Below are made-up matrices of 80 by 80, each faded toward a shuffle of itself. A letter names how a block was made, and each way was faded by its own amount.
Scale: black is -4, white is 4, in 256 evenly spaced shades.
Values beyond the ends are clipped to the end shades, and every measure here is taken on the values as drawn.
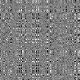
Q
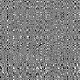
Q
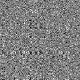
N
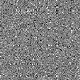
N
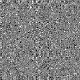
N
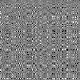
Q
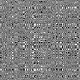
Q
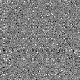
N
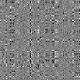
Q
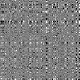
Q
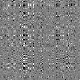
Q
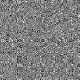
N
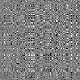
Q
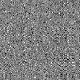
N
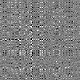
Q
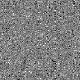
N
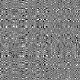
Q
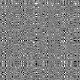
Q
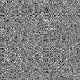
N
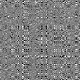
Q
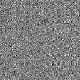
N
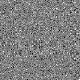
N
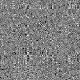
N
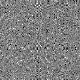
N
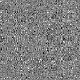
N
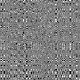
Q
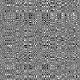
Q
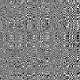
Q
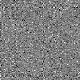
N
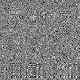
N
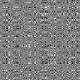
Q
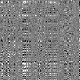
Q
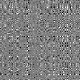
Q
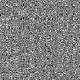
N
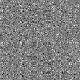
N
